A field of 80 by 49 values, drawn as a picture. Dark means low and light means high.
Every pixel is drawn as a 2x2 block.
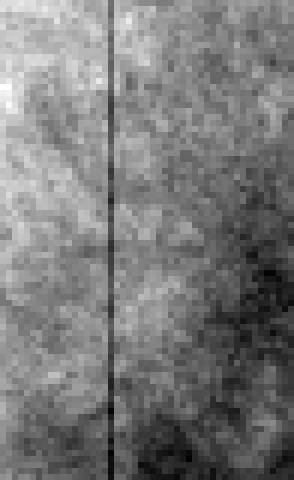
Overall the values sit about 50% of the way up the scale. The ninth with the highest average is the top left. No regular stripes run through it. The field is mottled with small blotches. Column 19 stands out from the rest. There is an overall slope up to the top left. Neither half mirrors the other.
